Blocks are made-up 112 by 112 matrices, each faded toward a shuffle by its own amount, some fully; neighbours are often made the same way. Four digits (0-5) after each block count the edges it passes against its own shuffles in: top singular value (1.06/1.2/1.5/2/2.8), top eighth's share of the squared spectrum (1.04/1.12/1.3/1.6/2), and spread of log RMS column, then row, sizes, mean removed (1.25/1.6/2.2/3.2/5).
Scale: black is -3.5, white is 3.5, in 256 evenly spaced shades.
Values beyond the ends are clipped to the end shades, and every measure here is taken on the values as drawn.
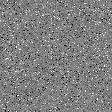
2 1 0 0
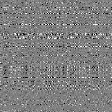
5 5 2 4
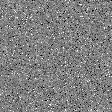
0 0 0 0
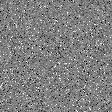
0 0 0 0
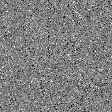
0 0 1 0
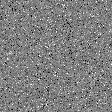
0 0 0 0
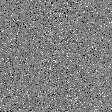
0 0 1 0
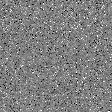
1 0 1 0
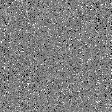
1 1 2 0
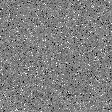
0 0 0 0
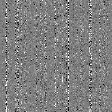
3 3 4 0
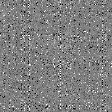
2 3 3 2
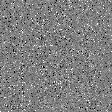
1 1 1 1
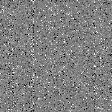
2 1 2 1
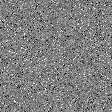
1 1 0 0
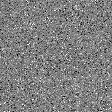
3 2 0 0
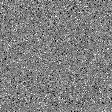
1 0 0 1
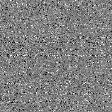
1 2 0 3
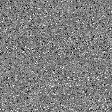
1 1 0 2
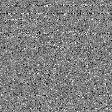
2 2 0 3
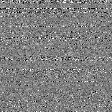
2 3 0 4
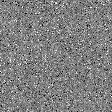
0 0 0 1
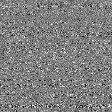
2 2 0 4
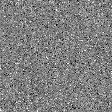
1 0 0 2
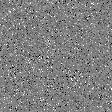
2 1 0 0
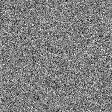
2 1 0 0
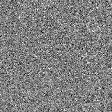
3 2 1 1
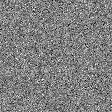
1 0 0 0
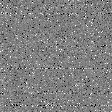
2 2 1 2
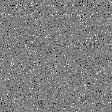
2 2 1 2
